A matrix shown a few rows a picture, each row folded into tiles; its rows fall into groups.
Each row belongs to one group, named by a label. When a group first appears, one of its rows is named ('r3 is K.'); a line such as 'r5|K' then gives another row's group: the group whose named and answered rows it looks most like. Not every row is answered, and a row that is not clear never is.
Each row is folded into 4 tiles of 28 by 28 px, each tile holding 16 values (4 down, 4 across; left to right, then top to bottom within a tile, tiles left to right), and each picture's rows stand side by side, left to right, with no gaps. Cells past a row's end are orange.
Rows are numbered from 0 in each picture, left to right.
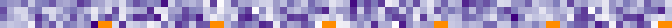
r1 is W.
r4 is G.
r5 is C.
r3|G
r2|C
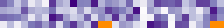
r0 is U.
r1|U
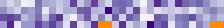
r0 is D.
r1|U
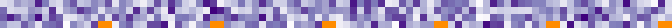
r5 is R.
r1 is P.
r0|D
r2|D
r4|U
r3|G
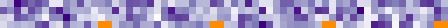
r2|C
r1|G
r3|U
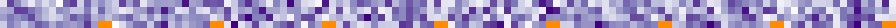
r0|C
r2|R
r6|C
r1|P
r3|W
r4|P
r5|C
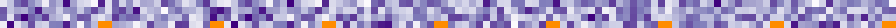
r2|R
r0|R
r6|P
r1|U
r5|W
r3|D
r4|D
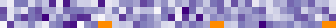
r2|C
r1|G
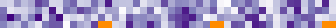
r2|C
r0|D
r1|C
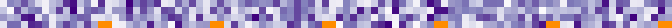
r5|P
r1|G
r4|W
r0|C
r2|W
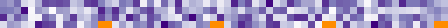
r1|R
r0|U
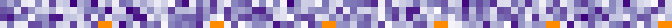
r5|R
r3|G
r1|C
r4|G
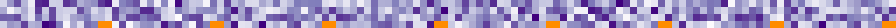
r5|R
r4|G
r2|U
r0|D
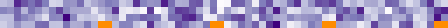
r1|W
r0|G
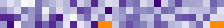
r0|D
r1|P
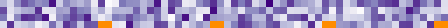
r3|W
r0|W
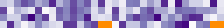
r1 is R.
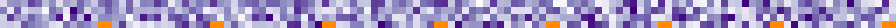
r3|D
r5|C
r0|G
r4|P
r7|R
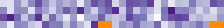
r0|D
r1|G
